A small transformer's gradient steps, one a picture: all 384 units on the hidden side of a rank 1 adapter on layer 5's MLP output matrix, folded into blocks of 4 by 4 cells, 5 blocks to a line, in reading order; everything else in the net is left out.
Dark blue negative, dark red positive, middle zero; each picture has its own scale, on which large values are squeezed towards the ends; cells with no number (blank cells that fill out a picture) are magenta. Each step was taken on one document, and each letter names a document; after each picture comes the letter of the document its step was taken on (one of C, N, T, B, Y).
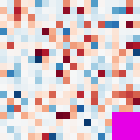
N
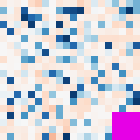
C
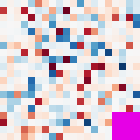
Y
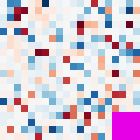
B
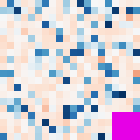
B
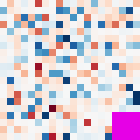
C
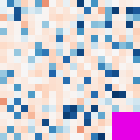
B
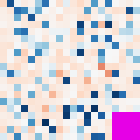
B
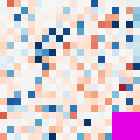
N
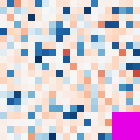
N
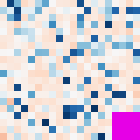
B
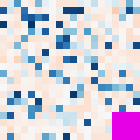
C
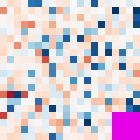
Y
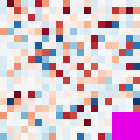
N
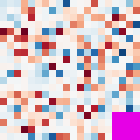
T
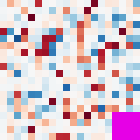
T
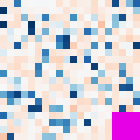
C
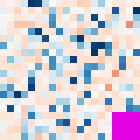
Y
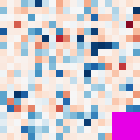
Y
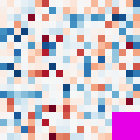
T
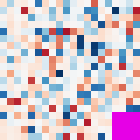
Y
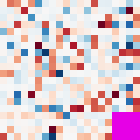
N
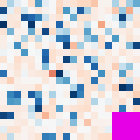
C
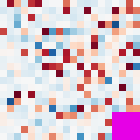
N
